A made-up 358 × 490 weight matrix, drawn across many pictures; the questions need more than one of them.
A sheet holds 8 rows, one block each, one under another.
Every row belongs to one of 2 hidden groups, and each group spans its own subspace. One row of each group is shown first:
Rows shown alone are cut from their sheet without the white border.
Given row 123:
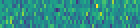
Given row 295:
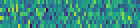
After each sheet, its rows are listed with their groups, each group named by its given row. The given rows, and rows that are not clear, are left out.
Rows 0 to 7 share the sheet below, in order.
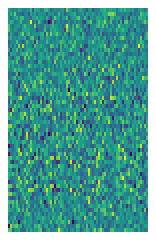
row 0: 123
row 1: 295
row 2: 123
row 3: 123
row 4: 123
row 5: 295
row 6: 295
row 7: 123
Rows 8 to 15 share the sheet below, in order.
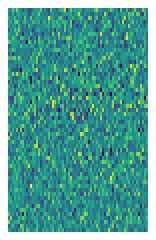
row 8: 123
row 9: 295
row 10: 123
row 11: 123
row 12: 295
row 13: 123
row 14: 123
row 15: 295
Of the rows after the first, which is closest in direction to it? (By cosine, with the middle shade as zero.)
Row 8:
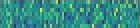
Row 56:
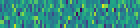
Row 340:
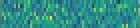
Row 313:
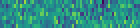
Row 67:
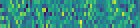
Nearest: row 313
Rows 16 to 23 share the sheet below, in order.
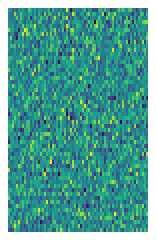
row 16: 123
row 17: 123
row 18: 295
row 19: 123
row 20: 123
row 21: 123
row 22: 123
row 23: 123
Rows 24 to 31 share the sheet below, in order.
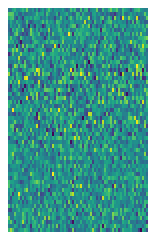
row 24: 123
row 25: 295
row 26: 123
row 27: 295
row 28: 123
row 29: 123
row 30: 123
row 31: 123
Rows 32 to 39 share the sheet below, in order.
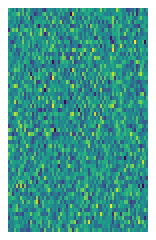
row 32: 123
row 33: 123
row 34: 123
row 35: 123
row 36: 295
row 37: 295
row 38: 295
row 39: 123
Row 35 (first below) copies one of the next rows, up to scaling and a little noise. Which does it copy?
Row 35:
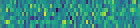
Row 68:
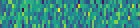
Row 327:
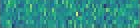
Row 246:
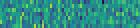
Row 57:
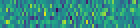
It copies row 57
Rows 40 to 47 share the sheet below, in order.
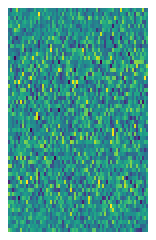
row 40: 123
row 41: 123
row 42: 123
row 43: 295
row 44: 123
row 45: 295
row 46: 295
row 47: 123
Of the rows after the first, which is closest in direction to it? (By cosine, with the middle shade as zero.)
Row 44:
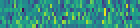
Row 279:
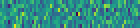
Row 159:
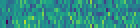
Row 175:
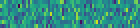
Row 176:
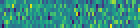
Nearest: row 159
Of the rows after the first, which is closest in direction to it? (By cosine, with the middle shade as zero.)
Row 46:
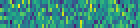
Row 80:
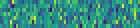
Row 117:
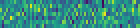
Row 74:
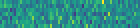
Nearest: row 74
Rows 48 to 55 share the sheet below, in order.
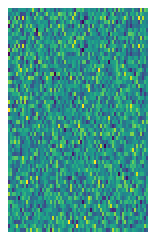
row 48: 295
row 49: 295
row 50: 295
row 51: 295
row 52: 123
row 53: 123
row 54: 295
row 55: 123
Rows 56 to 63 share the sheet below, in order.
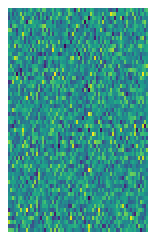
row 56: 123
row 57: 123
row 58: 295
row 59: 295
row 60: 123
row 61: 295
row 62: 295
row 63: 295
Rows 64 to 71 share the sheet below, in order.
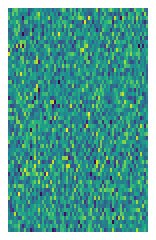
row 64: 123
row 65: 295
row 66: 295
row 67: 295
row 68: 123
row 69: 123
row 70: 123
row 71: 123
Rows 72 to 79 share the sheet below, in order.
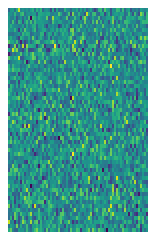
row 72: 123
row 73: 295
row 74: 123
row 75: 123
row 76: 295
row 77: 123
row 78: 123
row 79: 123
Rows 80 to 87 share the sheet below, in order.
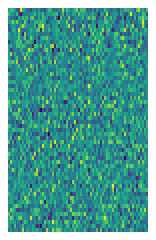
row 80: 295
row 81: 295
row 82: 295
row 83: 123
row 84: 123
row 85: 295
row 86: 123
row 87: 123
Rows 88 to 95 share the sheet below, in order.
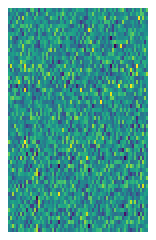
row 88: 295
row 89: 123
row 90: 123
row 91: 123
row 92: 123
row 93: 295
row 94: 295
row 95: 295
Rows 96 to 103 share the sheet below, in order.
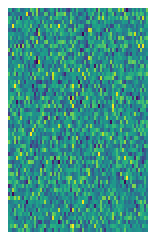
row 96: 295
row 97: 295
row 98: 123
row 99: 123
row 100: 123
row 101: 295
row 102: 295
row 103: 123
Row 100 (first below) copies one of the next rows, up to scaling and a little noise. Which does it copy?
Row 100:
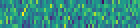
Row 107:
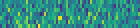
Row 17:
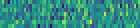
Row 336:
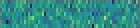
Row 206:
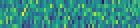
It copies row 206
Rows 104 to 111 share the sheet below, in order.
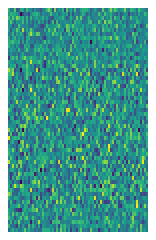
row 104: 123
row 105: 123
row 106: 123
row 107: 123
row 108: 295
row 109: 295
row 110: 123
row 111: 123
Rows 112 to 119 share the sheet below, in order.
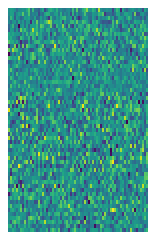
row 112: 123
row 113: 295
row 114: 123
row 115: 295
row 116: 295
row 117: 123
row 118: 295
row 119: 123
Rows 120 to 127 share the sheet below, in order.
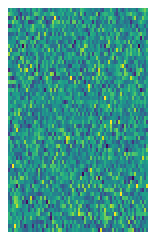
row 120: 295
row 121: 295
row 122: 295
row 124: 123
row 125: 295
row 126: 123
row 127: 123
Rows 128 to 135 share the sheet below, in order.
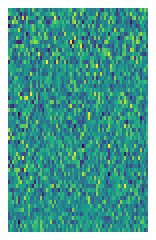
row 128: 295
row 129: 123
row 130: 123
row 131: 295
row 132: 295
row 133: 295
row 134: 295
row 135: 123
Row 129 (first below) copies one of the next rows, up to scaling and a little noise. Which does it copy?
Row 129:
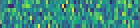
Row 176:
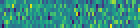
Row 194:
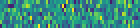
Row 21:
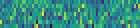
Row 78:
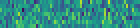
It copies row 194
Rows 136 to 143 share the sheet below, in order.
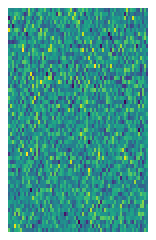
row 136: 295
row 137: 123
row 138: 123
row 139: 295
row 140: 295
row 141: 295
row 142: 123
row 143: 123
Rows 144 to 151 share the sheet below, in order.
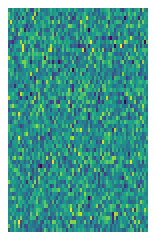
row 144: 295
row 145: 123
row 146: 123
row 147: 295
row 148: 123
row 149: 123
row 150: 295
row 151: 123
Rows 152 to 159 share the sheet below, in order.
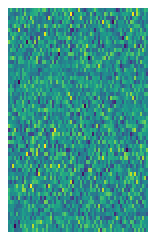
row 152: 123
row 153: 295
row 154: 123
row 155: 123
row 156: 295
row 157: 295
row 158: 123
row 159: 123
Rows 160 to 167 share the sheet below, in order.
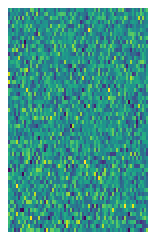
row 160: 295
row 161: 295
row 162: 295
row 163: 123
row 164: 123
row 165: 123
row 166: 123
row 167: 123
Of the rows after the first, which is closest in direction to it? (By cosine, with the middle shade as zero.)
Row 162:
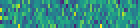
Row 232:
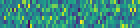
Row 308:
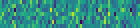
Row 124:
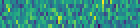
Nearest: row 308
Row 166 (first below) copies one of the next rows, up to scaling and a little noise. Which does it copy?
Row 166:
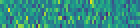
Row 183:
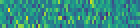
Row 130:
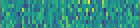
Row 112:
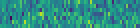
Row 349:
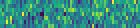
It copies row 183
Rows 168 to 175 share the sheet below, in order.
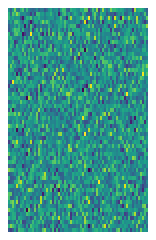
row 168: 123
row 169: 123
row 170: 295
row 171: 295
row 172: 123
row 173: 295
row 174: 295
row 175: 295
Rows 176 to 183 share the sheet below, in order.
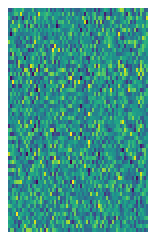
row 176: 123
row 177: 295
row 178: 295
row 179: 295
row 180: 295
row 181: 295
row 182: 123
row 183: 123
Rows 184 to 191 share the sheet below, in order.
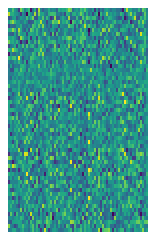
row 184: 295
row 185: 295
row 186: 123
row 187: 295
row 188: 295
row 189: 295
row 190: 295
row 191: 123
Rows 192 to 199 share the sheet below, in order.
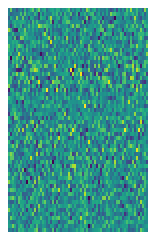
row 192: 123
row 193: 123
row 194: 123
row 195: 123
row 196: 295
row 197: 123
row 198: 295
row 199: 295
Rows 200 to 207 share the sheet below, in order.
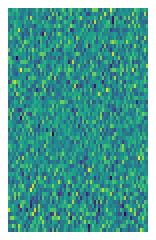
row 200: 123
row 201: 123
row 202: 123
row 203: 123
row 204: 123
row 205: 295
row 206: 123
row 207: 295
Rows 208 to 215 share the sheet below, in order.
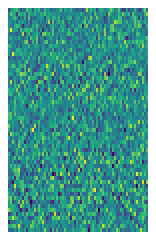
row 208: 295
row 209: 295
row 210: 295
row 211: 123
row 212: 295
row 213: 123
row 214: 123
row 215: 295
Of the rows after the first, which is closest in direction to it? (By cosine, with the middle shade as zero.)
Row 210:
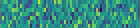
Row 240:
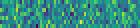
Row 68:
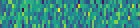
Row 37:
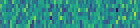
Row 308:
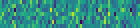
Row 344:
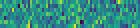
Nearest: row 240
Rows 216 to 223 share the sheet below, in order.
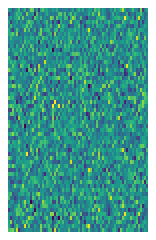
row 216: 295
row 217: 123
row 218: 295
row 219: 295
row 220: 295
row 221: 295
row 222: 123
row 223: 295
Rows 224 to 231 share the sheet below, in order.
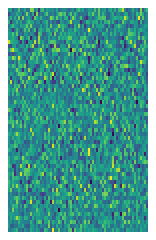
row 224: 295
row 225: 295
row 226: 295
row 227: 123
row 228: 123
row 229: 123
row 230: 123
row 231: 123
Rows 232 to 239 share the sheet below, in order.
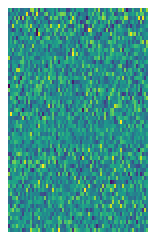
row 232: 295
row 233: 123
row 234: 123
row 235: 295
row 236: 123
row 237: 123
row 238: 123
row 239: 123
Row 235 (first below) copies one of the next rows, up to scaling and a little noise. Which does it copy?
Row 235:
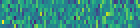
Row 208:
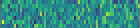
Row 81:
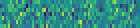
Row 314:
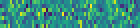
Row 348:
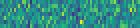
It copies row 208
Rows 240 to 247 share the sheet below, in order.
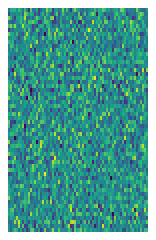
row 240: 295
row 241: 123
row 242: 123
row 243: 295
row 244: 295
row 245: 295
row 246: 123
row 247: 123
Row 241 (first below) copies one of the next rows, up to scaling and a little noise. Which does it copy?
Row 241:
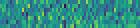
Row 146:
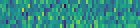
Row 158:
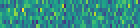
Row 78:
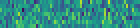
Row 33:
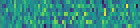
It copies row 146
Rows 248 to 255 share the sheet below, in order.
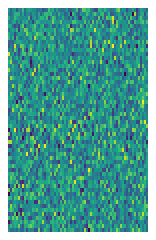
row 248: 123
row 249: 123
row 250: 295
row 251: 295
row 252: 295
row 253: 295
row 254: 295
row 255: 295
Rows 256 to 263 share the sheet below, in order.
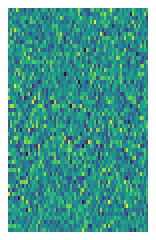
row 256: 123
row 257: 123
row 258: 123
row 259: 295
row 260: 295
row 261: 295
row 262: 295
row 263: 295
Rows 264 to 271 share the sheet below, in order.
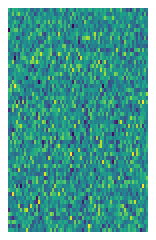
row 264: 123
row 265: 123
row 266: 123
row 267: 295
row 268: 123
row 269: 123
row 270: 295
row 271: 295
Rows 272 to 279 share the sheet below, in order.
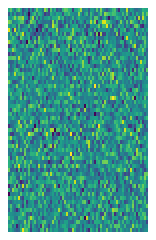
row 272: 123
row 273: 295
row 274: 123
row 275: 123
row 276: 295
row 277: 123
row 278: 295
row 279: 123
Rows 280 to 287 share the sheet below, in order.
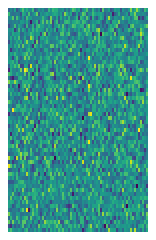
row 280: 123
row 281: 295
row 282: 295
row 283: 295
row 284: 295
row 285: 295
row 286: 123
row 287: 295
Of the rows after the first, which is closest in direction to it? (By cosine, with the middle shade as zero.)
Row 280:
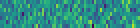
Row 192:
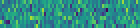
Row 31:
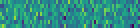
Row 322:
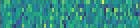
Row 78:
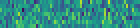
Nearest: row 192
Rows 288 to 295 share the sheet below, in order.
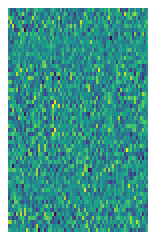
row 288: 295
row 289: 123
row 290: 295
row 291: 295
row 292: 295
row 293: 295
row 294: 123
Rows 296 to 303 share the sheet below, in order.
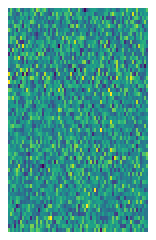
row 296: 123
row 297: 295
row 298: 295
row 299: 123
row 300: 123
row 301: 123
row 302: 123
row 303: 123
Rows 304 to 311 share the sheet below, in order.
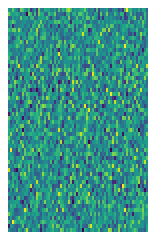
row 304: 295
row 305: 295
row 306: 123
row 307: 123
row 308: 295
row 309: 123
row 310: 123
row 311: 295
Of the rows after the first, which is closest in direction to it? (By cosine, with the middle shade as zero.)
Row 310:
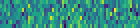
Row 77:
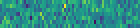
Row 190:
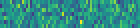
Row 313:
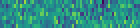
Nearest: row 313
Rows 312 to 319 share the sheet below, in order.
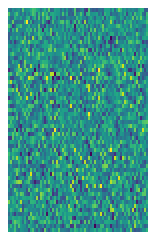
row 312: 123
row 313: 123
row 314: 295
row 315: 295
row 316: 295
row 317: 123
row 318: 123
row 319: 123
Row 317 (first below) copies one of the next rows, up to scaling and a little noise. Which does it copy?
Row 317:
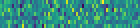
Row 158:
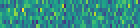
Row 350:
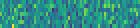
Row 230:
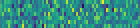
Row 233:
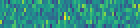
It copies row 230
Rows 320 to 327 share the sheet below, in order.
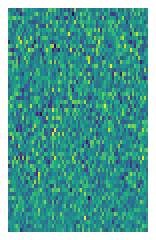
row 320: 123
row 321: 295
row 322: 123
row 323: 123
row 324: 295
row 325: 295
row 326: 295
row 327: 123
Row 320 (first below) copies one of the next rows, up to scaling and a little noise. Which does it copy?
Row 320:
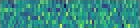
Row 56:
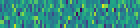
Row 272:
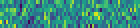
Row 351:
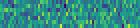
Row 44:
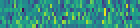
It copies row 351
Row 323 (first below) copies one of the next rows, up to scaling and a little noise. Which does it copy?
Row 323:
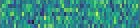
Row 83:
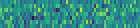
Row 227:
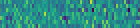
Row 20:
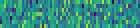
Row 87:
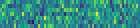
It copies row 87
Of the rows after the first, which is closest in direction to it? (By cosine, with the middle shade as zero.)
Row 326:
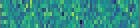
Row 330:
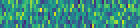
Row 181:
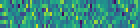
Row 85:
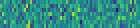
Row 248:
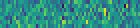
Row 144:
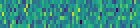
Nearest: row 181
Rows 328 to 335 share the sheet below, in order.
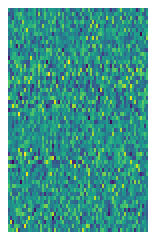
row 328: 123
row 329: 123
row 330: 123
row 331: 295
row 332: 123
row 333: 295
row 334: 123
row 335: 295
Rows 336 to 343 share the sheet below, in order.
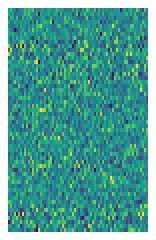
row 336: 123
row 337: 295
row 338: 123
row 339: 123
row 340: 295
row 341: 123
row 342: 123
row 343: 295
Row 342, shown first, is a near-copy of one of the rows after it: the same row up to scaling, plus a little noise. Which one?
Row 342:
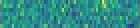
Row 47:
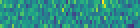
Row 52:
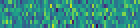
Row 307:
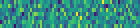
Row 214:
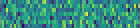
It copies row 47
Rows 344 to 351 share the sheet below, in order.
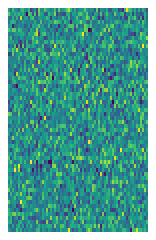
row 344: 295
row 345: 295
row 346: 123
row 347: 123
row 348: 295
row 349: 123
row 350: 123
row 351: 123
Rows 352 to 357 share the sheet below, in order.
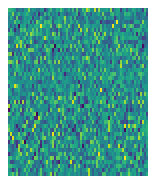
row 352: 123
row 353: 295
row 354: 123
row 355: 295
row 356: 295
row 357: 295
